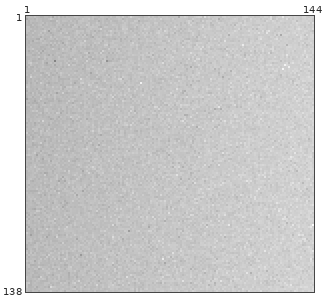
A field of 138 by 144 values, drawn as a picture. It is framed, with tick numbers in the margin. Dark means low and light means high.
There are no regular stripes. Overall the values sit about 80% of the way up the scale. The values follow a bell shape. The field climbs toward the right. No row or column stands out.
